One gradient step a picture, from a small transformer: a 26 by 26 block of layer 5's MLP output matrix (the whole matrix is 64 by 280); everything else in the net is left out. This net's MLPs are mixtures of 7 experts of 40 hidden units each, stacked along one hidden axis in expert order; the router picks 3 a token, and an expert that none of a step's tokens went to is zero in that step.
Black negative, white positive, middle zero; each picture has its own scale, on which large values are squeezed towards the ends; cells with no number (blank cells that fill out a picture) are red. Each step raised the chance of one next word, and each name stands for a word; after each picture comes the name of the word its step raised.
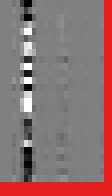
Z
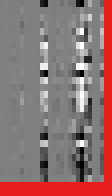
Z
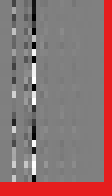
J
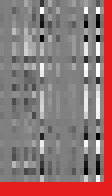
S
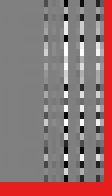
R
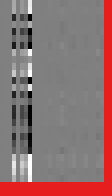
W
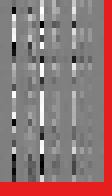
S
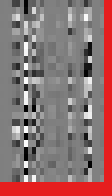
Z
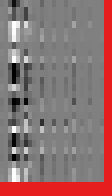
J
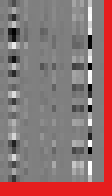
W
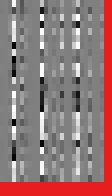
J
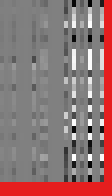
R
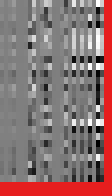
S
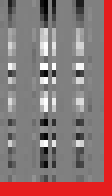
Z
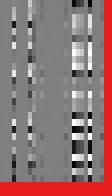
R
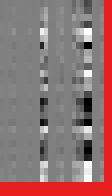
J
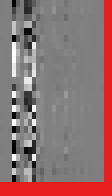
R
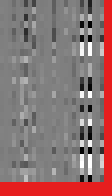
W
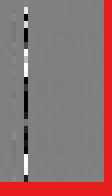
W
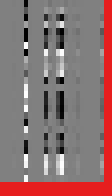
W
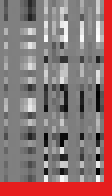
Z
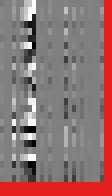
R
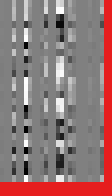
S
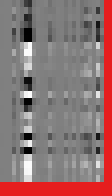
W
